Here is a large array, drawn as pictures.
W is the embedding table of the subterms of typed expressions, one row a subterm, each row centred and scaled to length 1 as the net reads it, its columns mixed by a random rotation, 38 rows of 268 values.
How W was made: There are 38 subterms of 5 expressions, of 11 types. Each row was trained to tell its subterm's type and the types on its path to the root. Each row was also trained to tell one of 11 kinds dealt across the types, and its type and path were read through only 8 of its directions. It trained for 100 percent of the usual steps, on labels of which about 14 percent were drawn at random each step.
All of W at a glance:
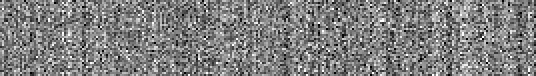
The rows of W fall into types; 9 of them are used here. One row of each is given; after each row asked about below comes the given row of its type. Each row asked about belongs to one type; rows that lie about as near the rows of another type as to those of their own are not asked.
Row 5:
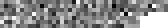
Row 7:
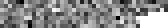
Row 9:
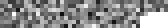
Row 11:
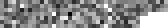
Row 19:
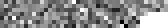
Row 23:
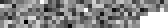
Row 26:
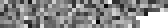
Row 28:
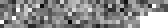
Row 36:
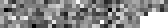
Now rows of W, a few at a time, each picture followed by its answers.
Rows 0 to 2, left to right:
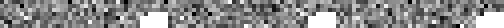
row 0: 7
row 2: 5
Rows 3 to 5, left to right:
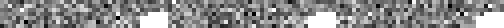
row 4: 7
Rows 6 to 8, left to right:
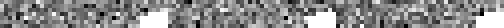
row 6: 26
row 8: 26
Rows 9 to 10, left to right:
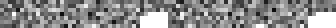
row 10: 9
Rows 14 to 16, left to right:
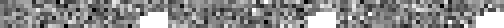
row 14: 9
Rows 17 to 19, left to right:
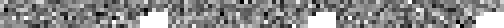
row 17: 26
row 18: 5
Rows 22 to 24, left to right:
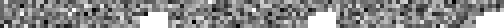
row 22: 7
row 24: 11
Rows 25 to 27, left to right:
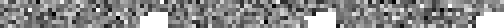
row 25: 36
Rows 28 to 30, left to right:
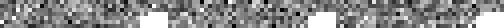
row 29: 9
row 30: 9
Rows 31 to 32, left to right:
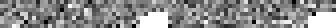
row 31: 28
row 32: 7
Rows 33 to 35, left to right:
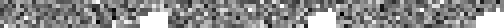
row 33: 26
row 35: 23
